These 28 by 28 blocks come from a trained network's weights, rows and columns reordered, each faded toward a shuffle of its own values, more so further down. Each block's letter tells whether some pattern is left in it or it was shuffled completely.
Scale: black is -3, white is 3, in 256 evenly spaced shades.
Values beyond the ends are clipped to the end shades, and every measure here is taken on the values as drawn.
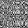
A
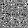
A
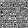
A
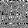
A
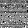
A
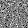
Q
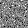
Q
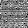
A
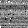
A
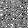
A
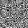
A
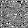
A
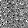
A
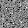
Q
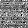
A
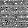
A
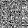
A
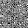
A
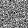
Q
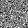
Q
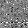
A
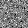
Q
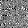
A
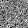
Q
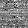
A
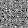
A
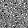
Q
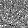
Q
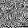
A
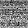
A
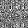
A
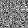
A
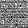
A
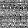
A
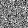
Q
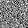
Q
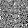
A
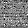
A
